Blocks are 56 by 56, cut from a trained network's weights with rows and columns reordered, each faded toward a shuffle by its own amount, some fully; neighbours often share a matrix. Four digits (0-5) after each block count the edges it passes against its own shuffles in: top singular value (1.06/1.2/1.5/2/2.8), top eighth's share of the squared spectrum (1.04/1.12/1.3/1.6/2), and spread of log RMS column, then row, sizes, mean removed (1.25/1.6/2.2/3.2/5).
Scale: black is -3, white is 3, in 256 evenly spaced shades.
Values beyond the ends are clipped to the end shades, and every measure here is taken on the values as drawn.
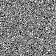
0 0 0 0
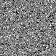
0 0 0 0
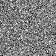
0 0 0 0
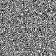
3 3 1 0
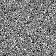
0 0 0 0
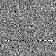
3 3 1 2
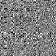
3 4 2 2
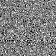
2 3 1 1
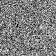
1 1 0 0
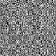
4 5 3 2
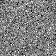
1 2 0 0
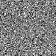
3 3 1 1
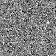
1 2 0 1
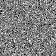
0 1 0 0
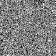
2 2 1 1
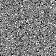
1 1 0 0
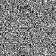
3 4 2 1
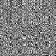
3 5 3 2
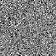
2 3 1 1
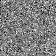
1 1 0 1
